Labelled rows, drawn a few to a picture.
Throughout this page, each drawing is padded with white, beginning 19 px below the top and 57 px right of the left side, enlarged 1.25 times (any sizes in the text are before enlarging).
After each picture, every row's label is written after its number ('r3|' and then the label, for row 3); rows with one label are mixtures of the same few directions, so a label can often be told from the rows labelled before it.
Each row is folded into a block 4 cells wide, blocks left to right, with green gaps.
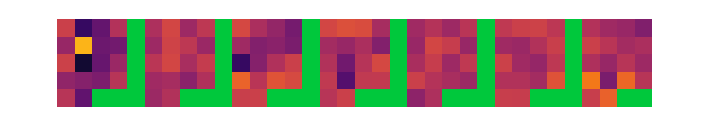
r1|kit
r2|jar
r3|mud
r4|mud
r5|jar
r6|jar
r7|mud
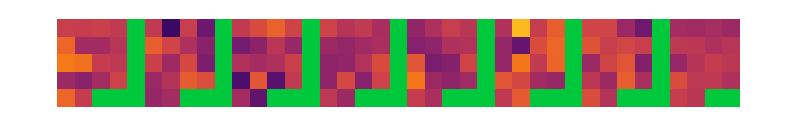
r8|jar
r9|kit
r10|mud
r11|mud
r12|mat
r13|kit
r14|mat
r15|mud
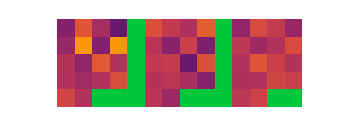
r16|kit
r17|kit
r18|kit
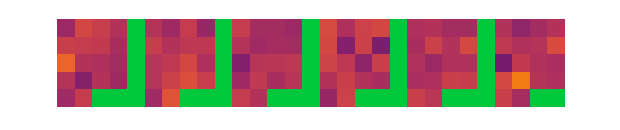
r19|mud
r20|kit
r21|mud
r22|kit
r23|kit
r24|mud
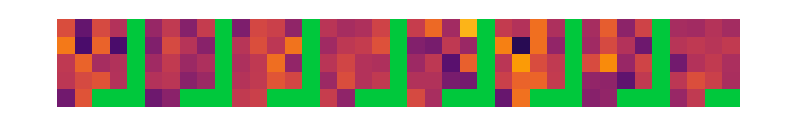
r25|kit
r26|jar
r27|kit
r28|mud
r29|kit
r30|kit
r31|jar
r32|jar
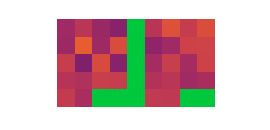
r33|kit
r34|kit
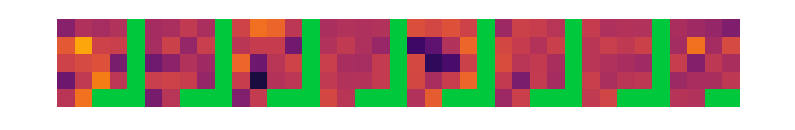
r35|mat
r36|jar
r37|mud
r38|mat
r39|jar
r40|mud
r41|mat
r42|kit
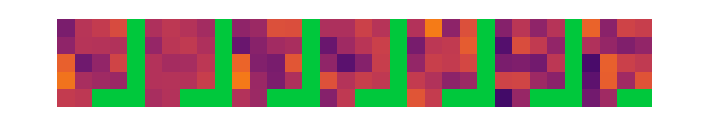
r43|mat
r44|jar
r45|mat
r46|jar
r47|kit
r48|jar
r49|mat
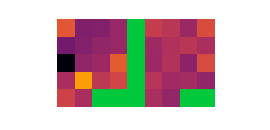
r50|mud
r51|kit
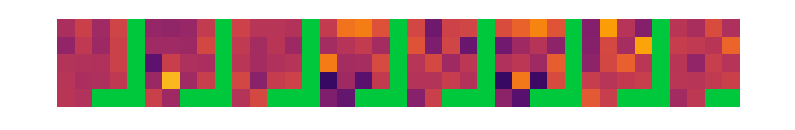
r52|kit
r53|mud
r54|mud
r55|mud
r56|kit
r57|mud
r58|kit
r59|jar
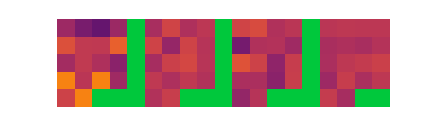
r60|mud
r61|kit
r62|jar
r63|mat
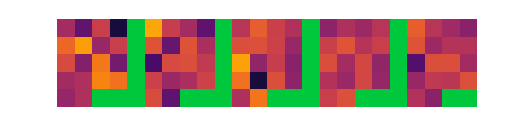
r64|kit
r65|mat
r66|mud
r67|mat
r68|mat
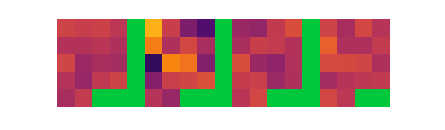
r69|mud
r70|mat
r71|mat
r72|jar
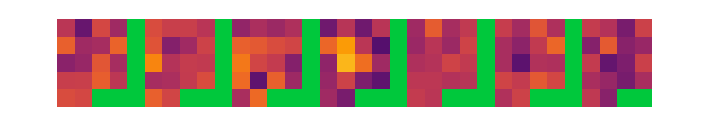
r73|jar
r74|jar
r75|mud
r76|jar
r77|kit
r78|jar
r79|kit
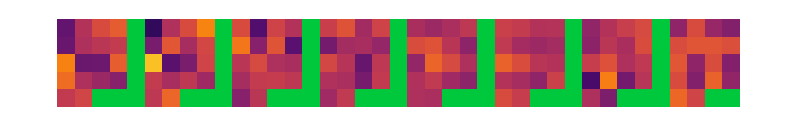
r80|mat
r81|mat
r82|kit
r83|jar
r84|jar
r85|jar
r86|mud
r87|mat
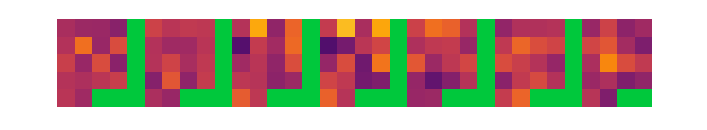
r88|kit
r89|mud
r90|kit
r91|kit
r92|mud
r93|mat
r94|jar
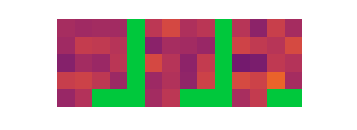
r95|jar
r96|jar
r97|jar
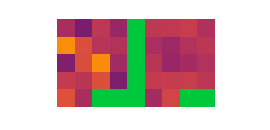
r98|jar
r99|jar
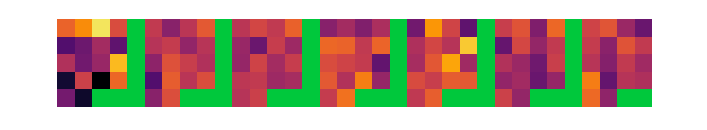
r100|mud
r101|mat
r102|kit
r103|mud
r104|kit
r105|kit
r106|mat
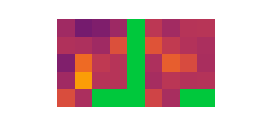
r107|mud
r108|jar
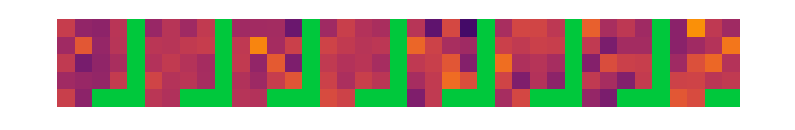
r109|kit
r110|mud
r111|kit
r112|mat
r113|kit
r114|mud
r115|mat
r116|kit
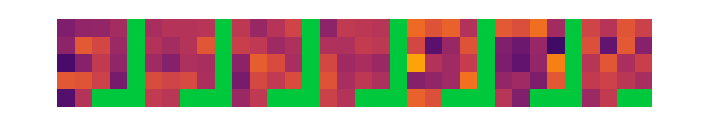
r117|jar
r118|jar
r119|mat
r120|mat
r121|jar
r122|mud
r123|kit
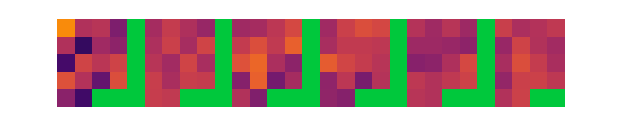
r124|mat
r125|kit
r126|mud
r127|mud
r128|mud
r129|mat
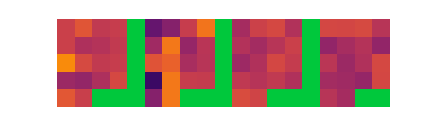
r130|jar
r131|mat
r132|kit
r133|mud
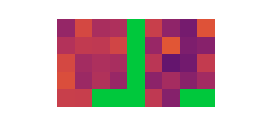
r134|mat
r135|kit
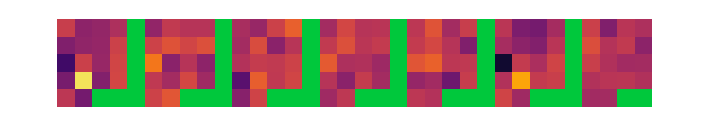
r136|mud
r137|mat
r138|mat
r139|mud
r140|jar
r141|mud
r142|kit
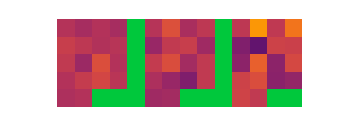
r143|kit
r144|jar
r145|kit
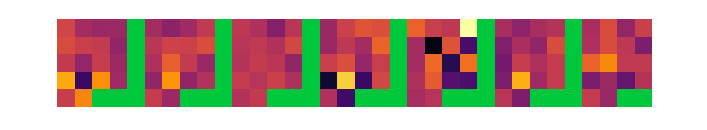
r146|mud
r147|mud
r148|mud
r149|mud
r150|kit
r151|mud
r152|jar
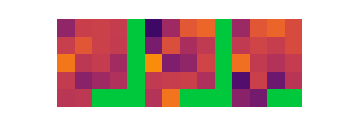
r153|mud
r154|mat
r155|mud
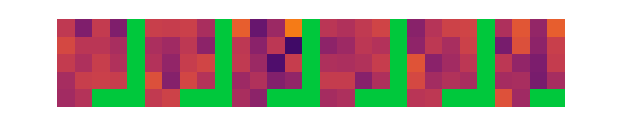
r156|kit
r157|mud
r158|kit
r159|mat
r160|mat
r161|kit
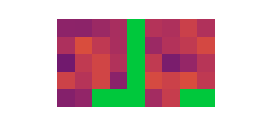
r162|jar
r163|jar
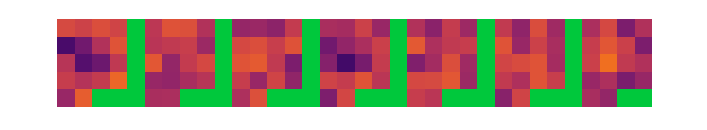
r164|jar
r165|mud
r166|mud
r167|jar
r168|jar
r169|kit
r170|jar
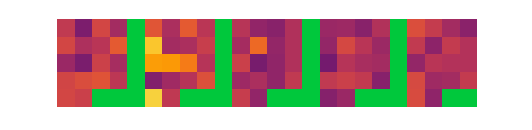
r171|jar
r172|jar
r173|kit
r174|jar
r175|mat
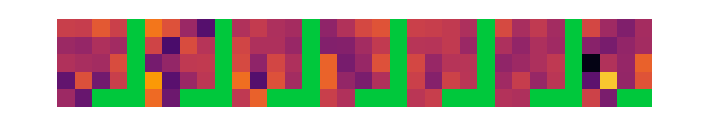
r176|mud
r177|mat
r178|mud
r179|mat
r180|mud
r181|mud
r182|mud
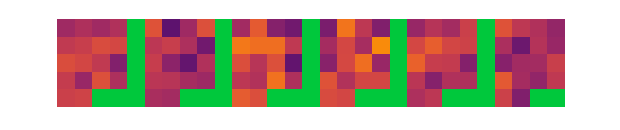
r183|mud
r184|kit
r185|mat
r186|kit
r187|mud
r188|mat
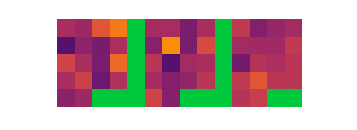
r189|mat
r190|kit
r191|mud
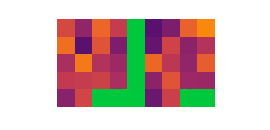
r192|kit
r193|mat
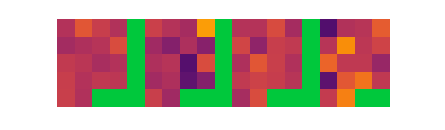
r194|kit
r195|kit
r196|kit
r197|mat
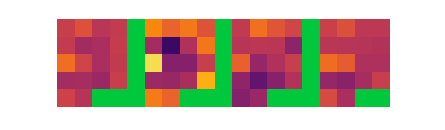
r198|jar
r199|jar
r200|mud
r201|jar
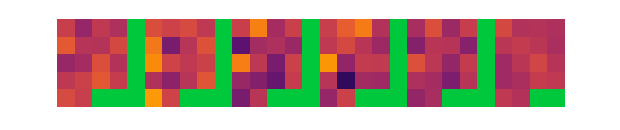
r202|jar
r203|jar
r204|jar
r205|mud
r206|jar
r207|mat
